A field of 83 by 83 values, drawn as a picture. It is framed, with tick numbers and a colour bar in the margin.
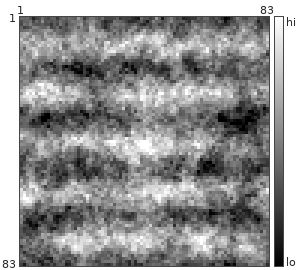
Horizontal stripes repeat 5 times down the table. The ninth with the lowest average is the middle right. On average the colour sits 50% of the way up the scale. There is no overall slope.
